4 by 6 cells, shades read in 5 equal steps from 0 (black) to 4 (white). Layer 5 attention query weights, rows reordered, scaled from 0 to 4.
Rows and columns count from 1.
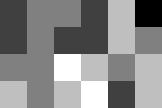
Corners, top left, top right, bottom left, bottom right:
1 0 3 3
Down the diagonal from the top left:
1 2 4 4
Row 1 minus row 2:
0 0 1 0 0 -2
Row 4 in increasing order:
1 2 3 3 3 4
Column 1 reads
1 1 2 3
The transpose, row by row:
1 1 2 3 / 2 2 2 2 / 2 1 4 3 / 1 1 3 4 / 3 3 2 1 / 0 2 3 3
